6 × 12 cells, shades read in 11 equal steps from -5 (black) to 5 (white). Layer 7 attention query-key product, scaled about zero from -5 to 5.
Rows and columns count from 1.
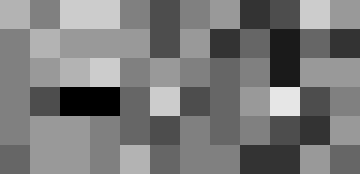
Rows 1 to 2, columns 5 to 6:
0 -2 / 1 -2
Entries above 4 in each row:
0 0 0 0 0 0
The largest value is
4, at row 4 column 10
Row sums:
6 -8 4 -10 -6 -4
